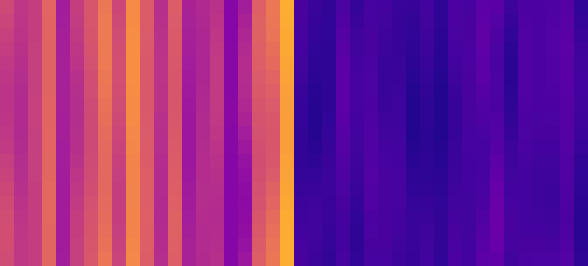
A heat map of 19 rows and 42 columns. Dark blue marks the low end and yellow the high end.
It is made of 1 by 2 panels. Panel 1,1: middling, streaked downward, strong in contrast. Panel 1,2: very low, streaked downward, faint in contrast.
